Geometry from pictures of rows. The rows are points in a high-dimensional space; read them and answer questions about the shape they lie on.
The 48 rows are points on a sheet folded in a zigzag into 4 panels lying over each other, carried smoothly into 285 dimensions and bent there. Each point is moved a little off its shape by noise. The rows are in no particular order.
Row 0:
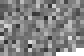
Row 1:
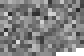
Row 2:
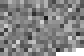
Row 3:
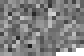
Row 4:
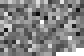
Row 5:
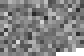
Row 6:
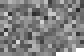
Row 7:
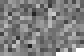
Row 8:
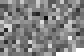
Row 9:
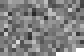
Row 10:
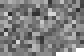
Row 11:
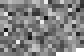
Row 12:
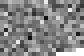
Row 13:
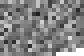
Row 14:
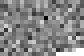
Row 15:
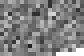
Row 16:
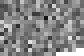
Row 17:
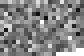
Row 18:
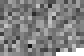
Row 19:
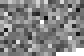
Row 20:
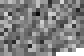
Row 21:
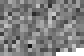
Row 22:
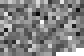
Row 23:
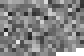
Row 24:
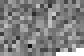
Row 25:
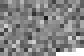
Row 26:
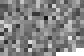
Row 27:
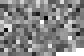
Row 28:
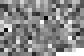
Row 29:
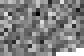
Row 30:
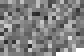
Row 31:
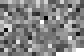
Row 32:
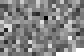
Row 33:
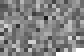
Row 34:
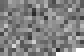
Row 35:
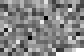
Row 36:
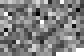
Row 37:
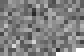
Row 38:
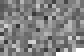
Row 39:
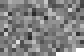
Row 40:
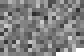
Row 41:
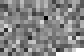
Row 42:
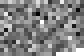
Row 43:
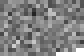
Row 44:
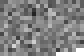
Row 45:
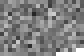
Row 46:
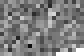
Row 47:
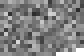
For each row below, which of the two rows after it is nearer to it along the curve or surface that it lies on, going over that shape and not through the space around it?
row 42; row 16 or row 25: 16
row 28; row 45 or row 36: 36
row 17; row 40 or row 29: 29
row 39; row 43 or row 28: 43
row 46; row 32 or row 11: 11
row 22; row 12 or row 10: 10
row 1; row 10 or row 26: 10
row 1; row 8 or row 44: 44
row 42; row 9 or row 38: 38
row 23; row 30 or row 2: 2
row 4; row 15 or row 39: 15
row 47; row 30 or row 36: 36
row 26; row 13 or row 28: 13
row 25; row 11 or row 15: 11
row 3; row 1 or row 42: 1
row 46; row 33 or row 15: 15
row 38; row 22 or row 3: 3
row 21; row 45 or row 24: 24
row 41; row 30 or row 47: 47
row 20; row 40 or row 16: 16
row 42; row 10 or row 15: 15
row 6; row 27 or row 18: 18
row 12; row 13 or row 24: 24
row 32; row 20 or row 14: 20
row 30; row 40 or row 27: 27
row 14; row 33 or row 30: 33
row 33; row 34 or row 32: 32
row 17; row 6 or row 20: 20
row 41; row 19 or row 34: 34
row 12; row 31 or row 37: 37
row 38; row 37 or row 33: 33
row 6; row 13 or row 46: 46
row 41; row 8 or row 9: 9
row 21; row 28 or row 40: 40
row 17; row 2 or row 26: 26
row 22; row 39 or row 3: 3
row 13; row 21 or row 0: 0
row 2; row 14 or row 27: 14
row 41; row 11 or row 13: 11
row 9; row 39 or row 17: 39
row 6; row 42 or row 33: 33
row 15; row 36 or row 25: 36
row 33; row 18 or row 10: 18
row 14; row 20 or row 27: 27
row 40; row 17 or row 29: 17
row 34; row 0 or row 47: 47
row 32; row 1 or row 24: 24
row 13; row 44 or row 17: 17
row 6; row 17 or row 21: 21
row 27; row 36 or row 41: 36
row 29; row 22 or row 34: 22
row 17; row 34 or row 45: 45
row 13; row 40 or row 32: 32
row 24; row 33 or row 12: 33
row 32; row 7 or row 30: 30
